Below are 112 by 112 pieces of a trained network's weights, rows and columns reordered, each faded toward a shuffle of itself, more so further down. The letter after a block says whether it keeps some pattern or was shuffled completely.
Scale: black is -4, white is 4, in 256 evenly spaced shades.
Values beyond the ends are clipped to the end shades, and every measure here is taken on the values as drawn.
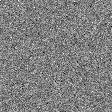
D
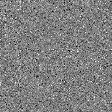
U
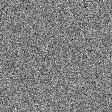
D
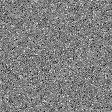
D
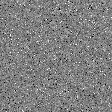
D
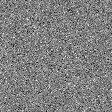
D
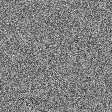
D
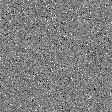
D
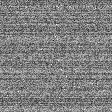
U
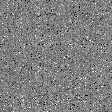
U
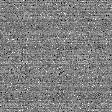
U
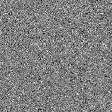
U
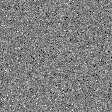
D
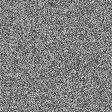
D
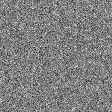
D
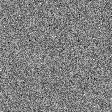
D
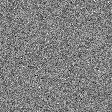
D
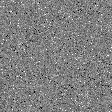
D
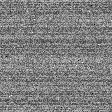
U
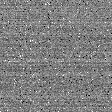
U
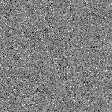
U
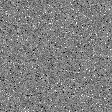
D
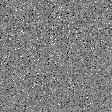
U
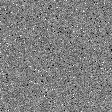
D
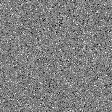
D
